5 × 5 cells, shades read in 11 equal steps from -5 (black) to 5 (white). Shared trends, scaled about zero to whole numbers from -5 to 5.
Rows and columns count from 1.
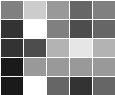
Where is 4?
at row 3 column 4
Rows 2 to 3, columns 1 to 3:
-3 5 0 / -3 -2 2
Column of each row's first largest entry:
2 2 4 2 2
